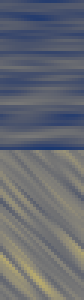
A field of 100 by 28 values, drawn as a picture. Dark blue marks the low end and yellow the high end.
The table splits into 2 rows of 1 panel. Panel 1,1: low, streaked across. Panel 2,1: middling, slanting down to the right.
